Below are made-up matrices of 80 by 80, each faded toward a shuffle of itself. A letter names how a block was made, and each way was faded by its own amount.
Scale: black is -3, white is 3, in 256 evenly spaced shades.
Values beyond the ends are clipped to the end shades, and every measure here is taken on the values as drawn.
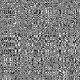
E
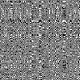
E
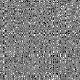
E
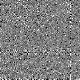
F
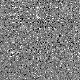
F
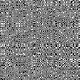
E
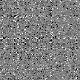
F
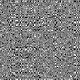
E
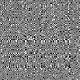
E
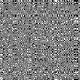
E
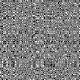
E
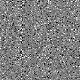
F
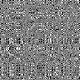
E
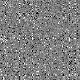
F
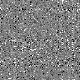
F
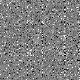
F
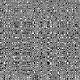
E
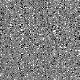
F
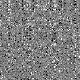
F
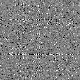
F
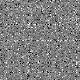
F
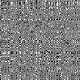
E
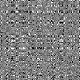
E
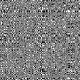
E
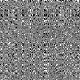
E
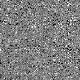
F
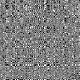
E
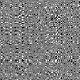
E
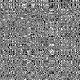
E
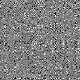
F
